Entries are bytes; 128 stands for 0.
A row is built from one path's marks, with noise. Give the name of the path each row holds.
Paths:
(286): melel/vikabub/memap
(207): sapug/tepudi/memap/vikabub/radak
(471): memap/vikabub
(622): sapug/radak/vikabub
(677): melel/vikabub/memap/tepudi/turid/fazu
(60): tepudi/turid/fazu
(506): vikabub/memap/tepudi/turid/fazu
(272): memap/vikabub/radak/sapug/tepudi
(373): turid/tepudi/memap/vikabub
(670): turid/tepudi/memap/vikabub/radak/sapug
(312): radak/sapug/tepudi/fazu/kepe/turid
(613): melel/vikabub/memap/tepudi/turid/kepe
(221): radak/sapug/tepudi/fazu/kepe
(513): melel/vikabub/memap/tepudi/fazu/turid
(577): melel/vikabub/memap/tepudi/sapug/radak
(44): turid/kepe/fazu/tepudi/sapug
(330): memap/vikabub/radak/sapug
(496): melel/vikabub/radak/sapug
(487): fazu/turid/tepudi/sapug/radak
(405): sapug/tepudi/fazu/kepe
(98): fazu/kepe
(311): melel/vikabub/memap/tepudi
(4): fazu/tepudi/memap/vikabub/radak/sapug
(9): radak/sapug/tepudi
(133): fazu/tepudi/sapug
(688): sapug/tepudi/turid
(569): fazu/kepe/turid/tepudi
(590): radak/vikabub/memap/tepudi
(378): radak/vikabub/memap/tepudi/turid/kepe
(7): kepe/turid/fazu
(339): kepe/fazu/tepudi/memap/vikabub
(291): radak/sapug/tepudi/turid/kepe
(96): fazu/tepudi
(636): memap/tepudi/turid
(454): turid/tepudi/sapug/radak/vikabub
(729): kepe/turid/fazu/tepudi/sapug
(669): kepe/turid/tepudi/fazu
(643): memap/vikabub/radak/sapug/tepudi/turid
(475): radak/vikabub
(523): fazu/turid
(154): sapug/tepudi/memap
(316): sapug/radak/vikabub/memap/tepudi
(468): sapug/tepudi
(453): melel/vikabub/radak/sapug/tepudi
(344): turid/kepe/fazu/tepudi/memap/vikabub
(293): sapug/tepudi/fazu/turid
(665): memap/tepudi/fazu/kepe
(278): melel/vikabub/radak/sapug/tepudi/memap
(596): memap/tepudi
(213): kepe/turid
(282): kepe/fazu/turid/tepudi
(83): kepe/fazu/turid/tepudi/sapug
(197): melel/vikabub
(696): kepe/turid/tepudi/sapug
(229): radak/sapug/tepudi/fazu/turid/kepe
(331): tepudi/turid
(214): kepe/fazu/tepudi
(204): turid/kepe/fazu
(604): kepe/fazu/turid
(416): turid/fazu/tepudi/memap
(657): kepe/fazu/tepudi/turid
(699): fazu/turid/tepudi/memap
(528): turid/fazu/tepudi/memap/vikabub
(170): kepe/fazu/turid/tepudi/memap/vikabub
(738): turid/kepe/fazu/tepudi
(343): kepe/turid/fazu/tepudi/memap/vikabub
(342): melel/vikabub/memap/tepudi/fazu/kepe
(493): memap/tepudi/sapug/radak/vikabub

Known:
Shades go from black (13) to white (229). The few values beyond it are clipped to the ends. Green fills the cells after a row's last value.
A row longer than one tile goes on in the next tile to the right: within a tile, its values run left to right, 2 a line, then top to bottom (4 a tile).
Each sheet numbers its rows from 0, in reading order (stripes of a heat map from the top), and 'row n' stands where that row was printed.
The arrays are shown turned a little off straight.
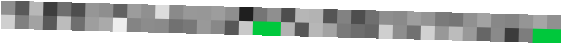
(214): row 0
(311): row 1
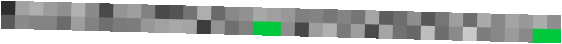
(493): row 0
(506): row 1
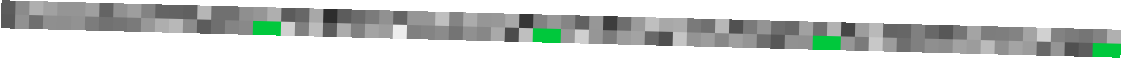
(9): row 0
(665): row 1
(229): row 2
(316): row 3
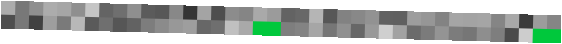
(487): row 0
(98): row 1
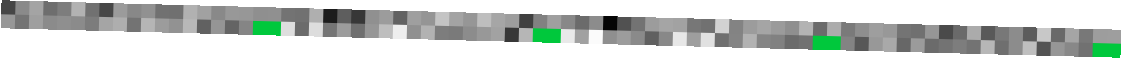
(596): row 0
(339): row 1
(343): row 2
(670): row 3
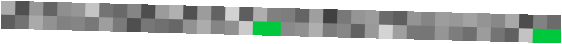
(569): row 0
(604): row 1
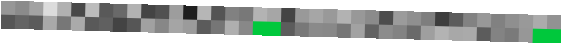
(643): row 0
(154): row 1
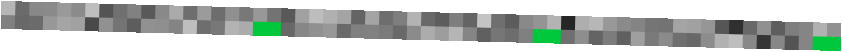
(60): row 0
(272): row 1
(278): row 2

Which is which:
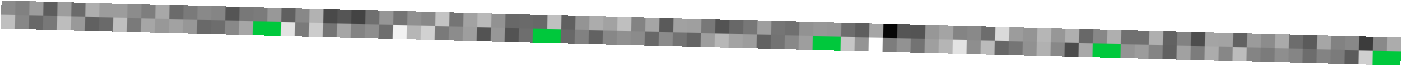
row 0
(293)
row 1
(4)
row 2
(468)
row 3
(344)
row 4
(221)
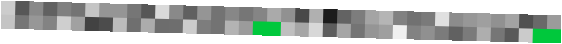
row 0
(669)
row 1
(738)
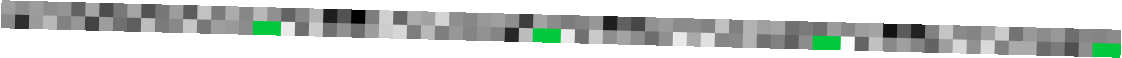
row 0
(373)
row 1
(342)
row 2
(528)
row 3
(513)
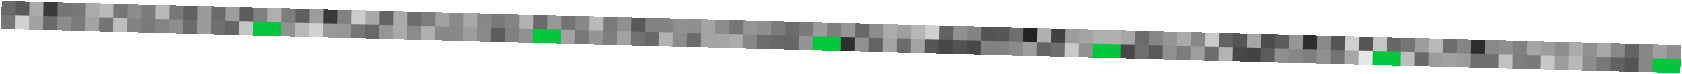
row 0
(312)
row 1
(7)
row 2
(197)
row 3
(291)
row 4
(83)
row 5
(286)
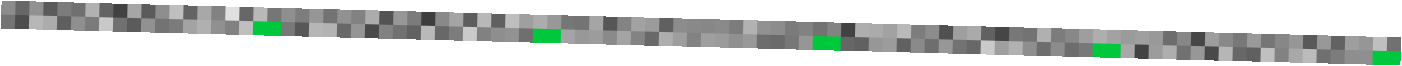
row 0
(170)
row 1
(378)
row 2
(523)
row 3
(207)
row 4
(677)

